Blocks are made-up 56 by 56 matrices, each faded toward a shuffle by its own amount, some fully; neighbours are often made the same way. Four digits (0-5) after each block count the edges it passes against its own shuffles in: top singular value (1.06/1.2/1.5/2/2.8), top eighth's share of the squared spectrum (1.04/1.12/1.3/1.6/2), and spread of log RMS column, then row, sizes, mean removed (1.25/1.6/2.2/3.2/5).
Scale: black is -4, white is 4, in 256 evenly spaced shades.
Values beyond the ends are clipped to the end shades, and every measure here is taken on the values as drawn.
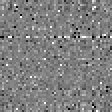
4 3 1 2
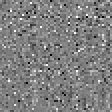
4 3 1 1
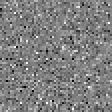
3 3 1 1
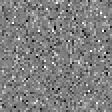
2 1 0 0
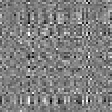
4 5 3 3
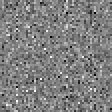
1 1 2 0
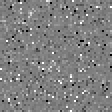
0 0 0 0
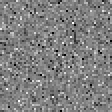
1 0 0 0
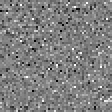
0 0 0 0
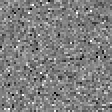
0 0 0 0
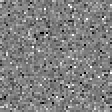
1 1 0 0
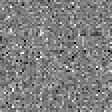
3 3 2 1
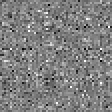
3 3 1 2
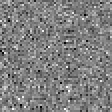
3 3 1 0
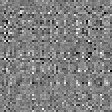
4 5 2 3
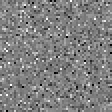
0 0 0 0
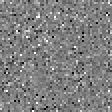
3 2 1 0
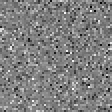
2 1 0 0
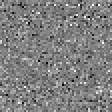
1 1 0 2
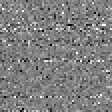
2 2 0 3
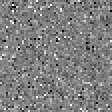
0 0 0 1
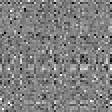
4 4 2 2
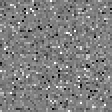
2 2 0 0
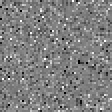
1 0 0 0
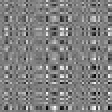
5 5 4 4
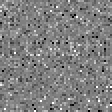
2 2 0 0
